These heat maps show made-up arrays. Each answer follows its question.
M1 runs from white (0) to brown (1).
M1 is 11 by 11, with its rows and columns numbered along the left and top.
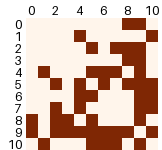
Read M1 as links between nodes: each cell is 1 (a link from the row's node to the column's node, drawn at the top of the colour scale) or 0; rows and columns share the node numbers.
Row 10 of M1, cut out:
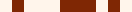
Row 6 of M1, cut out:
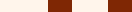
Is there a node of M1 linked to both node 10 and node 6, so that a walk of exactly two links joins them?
yes
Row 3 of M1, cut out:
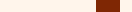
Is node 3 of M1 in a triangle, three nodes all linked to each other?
yes
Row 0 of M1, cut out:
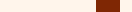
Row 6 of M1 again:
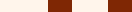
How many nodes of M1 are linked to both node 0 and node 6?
1
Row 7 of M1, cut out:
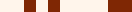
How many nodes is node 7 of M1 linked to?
4
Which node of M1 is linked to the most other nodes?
node 9
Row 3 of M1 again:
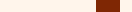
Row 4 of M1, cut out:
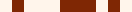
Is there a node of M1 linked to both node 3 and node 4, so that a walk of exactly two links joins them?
yes
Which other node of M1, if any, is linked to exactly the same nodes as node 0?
node 3
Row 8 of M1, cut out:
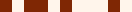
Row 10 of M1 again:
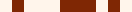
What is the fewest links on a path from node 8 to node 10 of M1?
2
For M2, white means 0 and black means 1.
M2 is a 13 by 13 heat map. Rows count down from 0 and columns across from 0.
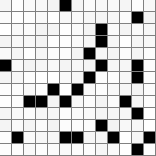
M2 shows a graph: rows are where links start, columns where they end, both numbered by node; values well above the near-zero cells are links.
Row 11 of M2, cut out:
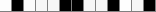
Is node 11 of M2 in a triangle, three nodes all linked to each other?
no
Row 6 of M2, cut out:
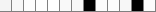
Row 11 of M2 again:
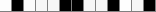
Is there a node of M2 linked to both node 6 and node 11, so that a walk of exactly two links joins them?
no
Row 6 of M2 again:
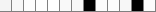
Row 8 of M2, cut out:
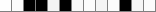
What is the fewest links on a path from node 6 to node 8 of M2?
3
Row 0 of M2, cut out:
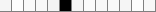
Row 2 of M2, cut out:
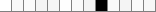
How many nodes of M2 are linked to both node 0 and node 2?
0
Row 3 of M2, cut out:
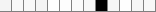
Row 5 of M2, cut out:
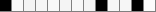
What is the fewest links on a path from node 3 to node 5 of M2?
2
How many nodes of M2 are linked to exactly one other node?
8
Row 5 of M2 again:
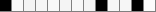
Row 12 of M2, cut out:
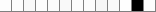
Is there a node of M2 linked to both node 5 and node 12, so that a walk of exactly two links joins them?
yes
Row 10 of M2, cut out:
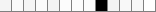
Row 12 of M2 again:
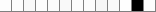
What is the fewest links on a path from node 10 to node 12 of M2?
4
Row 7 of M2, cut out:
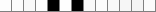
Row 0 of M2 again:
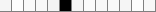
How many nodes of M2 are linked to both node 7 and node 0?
0
